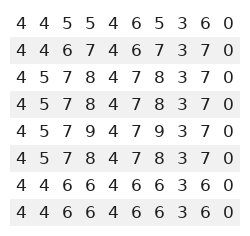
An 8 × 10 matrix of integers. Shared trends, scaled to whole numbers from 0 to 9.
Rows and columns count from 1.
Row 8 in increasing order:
0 3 4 4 4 6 6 6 6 6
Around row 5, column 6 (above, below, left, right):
7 7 4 9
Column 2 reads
4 4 5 5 5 5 4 4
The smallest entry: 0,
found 8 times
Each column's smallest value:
4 4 5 5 4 6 5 3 6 0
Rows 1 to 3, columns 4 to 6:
5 4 6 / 7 4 6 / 8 4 7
